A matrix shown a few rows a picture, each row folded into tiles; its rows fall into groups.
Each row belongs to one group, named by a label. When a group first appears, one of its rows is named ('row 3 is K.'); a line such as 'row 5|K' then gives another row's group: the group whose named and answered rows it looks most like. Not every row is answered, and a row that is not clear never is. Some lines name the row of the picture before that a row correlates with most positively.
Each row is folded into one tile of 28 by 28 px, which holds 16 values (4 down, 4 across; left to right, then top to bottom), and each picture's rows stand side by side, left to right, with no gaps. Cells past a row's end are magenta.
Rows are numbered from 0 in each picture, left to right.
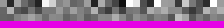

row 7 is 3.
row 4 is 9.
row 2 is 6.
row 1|9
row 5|3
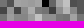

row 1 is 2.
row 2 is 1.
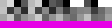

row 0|2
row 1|2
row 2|9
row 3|9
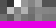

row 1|1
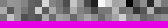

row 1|3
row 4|2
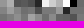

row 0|1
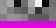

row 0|2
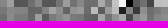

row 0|1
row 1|1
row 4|2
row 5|9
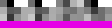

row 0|9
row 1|9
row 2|9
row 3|9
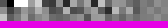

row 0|9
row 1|1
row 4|6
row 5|3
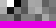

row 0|2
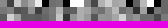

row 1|2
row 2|9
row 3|9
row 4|2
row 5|2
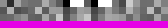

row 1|3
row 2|9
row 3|9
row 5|3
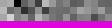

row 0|2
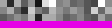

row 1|9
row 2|6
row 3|3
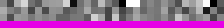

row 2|2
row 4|9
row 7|2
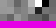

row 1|2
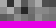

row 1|1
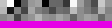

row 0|2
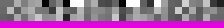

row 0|3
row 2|9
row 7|1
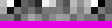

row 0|2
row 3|2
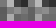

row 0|1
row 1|1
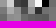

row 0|1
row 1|2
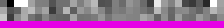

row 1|6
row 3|1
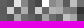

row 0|3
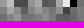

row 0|1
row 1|1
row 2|2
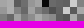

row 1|2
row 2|3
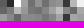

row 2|9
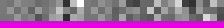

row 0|3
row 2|9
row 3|3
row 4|1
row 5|3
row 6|1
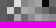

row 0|3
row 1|2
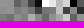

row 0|1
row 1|9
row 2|2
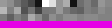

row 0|6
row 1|9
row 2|2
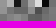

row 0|2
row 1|2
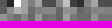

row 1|1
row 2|1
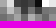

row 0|1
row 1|9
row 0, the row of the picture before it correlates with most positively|2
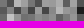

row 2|6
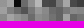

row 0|2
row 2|1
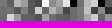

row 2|2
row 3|2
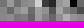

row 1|1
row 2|2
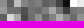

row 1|1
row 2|9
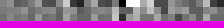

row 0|1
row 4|9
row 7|1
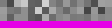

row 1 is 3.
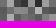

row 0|1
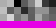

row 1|1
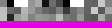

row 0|9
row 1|2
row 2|9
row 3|3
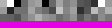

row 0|2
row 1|2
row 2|6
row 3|3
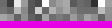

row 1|3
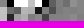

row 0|9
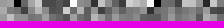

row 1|1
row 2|3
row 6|9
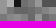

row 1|1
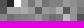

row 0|3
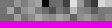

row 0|3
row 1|2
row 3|9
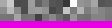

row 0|1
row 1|6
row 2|3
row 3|1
